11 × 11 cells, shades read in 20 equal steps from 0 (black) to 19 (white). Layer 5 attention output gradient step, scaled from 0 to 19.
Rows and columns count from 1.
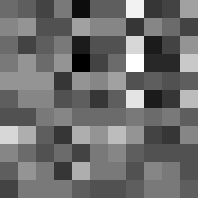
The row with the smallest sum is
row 3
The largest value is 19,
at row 4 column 8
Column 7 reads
7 10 6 8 12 7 8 14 10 9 6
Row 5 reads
11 11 11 4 11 10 12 6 7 6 7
